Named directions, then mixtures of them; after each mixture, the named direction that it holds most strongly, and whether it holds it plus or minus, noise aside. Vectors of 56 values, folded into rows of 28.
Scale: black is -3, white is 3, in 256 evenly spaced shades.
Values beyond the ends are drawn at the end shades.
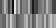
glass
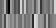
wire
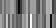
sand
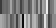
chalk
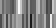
sand, minus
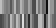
chalk, minus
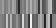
sand, plus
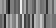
wire, plus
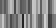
chalk, plus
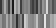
glass, plus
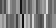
chalk, plus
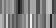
sand, plus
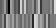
wire, plus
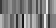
chalk, plus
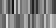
glass, plus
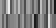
wire, minus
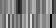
sand, plus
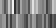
glass, minus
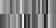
chalk, minus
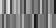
wire, minus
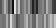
glass, plus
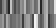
wire, plus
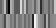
wire, plus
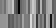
sand, plus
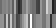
sand, plus
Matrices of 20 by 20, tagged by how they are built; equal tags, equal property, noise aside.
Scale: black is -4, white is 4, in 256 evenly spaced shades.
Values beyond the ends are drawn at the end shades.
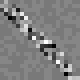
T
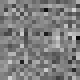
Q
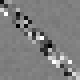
T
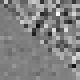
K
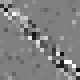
T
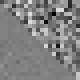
K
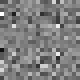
Q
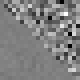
K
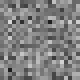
Q
